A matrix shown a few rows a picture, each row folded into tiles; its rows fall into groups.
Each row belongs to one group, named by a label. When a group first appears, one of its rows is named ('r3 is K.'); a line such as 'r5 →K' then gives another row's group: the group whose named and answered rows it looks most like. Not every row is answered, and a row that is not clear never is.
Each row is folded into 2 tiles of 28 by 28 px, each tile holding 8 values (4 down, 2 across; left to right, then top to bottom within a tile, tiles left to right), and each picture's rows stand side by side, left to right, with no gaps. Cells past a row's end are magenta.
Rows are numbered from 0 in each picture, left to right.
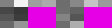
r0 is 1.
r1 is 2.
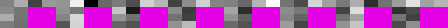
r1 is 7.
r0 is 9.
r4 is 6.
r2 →6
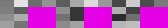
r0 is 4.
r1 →2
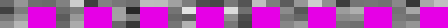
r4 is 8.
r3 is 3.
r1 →7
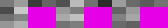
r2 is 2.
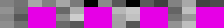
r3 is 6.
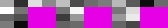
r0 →8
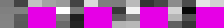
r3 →6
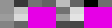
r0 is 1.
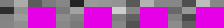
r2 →8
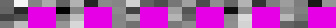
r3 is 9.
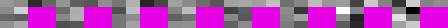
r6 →8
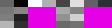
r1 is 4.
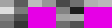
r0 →8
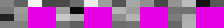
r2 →4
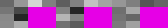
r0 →2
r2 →3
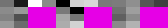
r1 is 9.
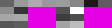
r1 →3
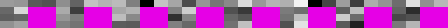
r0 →3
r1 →6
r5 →7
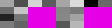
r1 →7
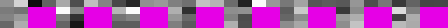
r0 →7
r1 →8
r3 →6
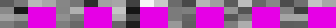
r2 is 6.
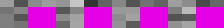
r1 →7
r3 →3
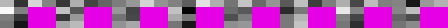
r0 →8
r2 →2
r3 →6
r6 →8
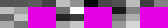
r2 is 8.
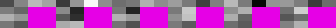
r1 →2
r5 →3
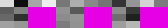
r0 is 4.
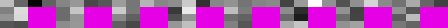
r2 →8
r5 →2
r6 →2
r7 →4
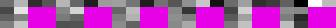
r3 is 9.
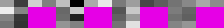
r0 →8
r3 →2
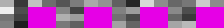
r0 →8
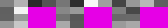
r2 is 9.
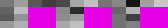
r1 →9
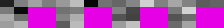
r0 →9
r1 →7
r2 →2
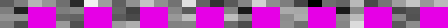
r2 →2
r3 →4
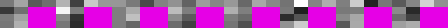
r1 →8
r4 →8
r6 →7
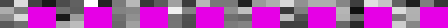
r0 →4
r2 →7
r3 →8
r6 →6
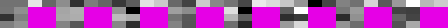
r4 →6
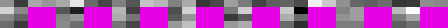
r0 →8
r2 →6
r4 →3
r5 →6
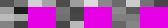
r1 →2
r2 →4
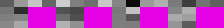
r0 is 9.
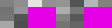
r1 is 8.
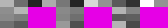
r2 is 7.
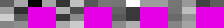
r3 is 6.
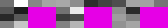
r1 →3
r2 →9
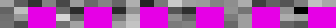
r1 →9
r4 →7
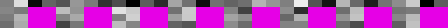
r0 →7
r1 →4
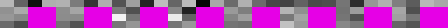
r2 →9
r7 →6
